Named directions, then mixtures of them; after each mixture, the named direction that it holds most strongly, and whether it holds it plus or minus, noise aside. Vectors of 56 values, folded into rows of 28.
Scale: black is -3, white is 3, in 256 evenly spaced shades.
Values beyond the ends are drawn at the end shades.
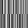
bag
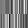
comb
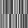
comb, plus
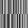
bag, plus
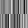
comb, minus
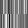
comb, plus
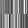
comb, plus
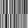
bag, minus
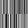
bag, minus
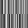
bag, plus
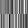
comb, plus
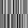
bag, plus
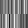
comb, plus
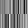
comb, minus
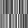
comb, plus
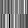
comb, plus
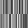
comb, plus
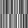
comb, plus
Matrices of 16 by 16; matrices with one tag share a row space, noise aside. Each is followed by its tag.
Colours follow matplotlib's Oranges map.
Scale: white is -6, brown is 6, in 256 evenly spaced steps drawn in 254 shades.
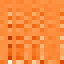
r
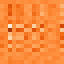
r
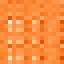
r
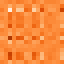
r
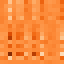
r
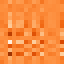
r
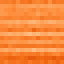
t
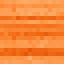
t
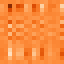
r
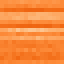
t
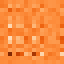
r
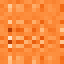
r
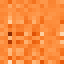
r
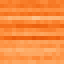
t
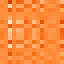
r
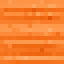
t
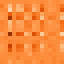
r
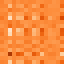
r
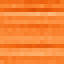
t
